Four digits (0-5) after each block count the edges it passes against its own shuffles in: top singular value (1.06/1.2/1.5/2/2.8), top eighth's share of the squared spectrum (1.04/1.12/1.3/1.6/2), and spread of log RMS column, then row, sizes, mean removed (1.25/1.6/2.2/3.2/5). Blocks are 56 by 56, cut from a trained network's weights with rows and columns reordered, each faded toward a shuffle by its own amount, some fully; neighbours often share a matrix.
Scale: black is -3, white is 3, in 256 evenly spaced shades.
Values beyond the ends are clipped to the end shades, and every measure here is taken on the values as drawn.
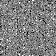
1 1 0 0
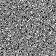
1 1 0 0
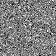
1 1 0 0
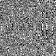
3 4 2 1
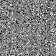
0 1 0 0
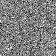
0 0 0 0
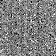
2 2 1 0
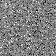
0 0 0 0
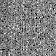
2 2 0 1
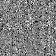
2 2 0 1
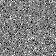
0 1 0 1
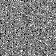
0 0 0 0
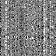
3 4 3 2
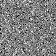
0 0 0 0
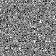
3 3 1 1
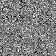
1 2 0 0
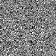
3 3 1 1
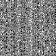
3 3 2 1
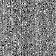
2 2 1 1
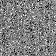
1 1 0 0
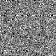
3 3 1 2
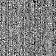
3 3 1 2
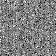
1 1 0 0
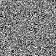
2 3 1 2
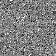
0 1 1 0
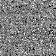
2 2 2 1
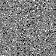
1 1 0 0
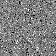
0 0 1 0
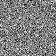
2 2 1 1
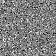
0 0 0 0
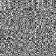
3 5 3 2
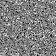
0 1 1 0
